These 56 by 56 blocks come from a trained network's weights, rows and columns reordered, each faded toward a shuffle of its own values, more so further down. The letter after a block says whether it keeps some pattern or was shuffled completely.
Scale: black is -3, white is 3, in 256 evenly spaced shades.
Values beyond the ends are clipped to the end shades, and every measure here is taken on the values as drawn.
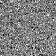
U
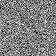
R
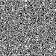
U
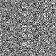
U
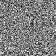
U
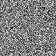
U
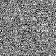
U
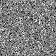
R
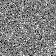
R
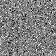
R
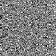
U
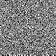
U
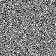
R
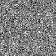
U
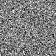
U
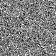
R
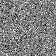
R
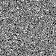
R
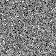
R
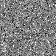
R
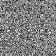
U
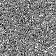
R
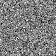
R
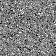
R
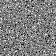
R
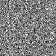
U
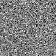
U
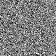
R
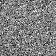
R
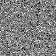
U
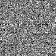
U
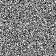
R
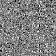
U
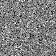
R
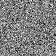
R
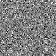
U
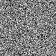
R
